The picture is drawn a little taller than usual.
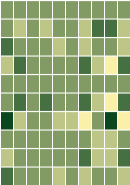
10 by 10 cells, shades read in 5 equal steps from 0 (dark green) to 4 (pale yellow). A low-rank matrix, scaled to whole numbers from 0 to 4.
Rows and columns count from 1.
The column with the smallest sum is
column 1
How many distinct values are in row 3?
3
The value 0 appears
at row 7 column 1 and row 7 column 9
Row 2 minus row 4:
-1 2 0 1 0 0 2 -2 -3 2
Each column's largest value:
3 3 2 3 3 3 4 3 4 4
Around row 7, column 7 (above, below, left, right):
1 2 3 2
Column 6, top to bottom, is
2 2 2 2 2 2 3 2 2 2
